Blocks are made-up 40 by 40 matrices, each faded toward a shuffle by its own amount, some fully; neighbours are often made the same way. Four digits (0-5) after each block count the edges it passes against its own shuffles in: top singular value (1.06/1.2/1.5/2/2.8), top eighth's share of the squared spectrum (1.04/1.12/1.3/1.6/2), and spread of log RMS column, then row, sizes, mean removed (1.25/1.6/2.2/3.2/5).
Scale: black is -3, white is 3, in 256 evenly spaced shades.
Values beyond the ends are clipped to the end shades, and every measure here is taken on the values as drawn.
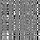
4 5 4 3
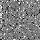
2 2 0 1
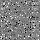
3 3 0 1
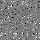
2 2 0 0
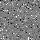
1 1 0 0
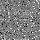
2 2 0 0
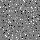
1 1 0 0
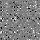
3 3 1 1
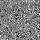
0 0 0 0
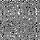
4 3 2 1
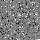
2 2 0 0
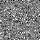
2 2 1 1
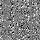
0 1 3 0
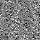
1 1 1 0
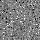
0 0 0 0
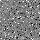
2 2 0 0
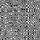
4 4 2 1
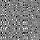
4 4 2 2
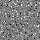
2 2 0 1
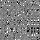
3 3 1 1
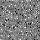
3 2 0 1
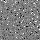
0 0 0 0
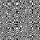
4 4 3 2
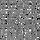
3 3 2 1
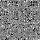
3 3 1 1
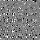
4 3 2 2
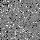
2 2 0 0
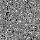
1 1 2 0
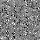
1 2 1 0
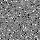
0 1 0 0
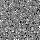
0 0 0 0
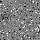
0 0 0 0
